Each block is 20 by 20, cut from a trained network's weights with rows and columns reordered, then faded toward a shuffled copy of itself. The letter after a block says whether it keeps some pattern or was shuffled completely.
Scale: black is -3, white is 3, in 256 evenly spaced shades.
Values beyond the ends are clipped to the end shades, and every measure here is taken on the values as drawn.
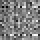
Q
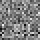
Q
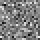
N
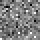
N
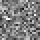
N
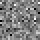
Q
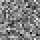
N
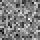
N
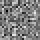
Q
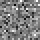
N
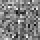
Q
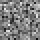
N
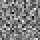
Q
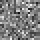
Q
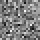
N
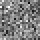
N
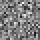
N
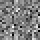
Q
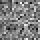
Q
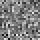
Q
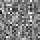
Q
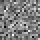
N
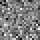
N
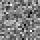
N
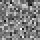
N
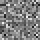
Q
